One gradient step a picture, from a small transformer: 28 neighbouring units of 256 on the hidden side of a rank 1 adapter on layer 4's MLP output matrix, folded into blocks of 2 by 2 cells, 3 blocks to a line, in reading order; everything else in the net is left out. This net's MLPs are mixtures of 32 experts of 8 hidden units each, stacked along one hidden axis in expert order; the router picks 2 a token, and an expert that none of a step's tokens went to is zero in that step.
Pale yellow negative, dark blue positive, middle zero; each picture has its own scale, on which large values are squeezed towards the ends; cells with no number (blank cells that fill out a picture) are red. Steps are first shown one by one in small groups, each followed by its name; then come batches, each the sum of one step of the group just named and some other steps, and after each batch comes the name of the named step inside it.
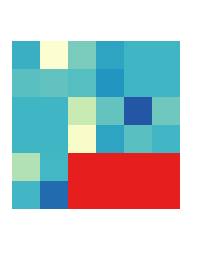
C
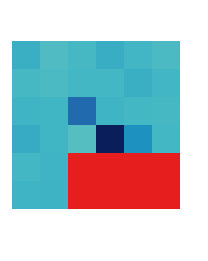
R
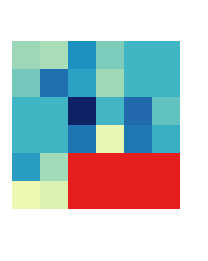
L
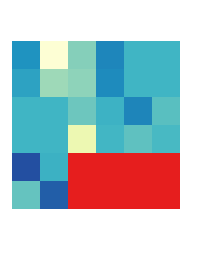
C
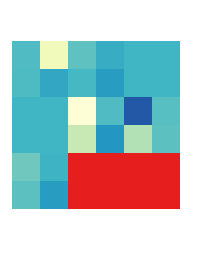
C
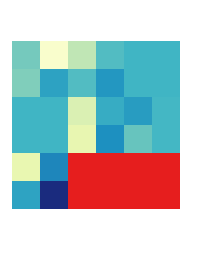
C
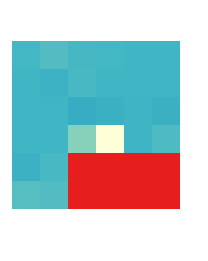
L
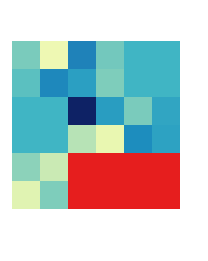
L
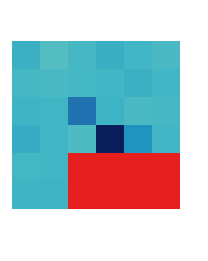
R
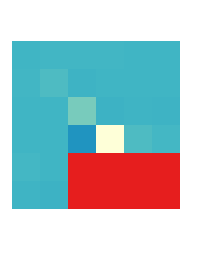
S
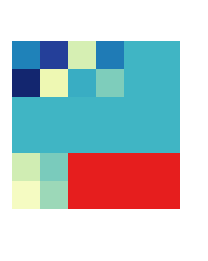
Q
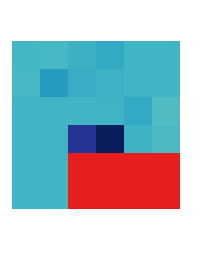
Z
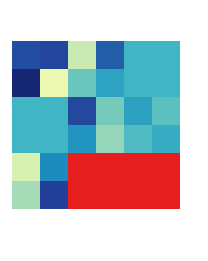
Q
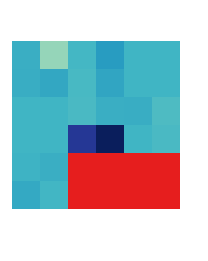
Z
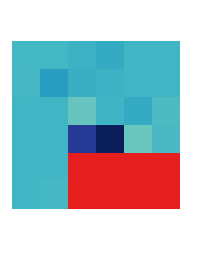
Z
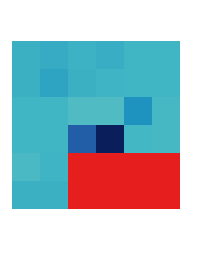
Z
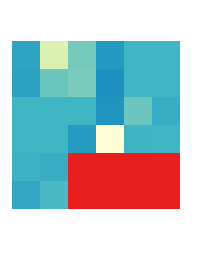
Q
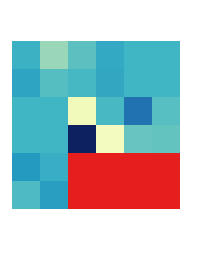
S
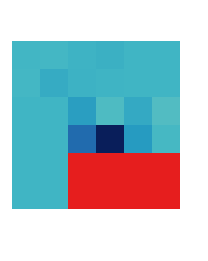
Z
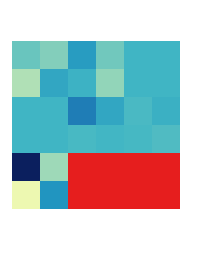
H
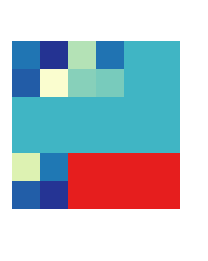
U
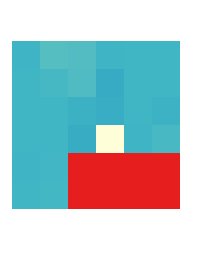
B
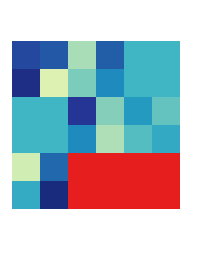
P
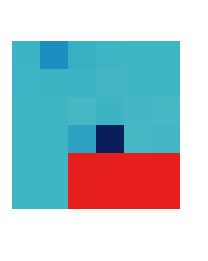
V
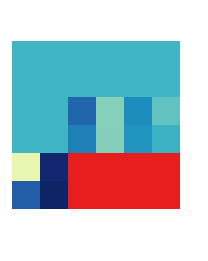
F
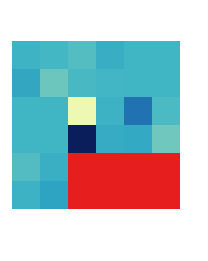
U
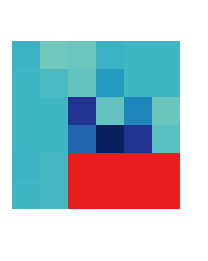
B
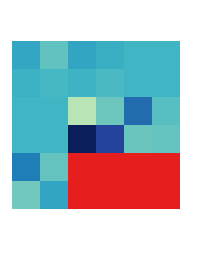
H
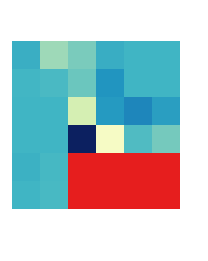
B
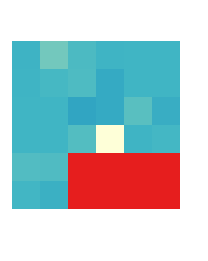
B
